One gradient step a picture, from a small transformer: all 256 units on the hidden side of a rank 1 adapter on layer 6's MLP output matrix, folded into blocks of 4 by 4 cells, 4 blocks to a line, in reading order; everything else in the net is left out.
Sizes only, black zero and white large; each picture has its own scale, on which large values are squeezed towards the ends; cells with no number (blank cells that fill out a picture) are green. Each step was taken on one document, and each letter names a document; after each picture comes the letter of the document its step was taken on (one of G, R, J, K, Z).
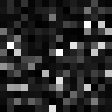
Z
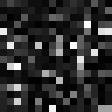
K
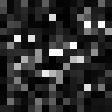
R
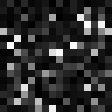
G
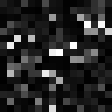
R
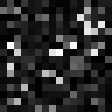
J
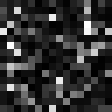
Z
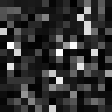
J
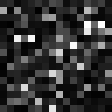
R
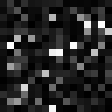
G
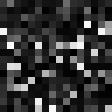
K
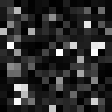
Z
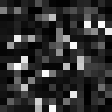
R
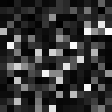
G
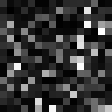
K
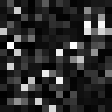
G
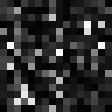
Z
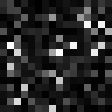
J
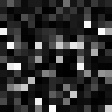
K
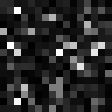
Z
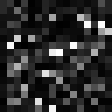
G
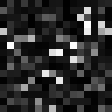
R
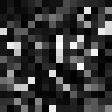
K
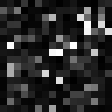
G
